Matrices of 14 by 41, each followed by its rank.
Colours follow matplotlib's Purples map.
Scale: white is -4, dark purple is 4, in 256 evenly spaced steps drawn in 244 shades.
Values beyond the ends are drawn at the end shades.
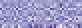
three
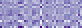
two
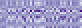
two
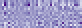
three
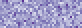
full rank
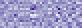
three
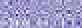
three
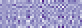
three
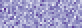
full rank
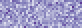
full rank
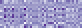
three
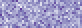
full rank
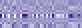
two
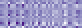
two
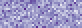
full rank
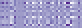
two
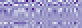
two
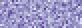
full rank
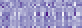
three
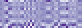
two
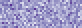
full rank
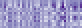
two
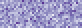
full rank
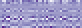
two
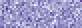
full rank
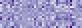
three
